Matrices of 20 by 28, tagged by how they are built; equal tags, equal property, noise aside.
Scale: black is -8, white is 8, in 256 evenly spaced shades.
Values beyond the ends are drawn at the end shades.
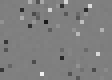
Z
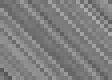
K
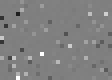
Z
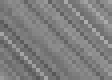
K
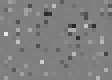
Z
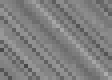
K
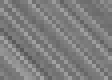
K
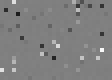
Z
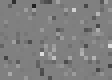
Z
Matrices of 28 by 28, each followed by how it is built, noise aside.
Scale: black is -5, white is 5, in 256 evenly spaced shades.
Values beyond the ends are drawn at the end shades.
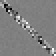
banded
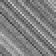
Toeplitz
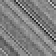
Toeplitz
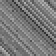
Toeplitz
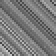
Toeplitz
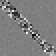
banded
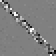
banded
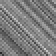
Toeplitz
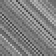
Toeplitz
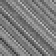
Toeplitz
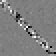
banded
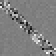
banded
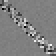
banded
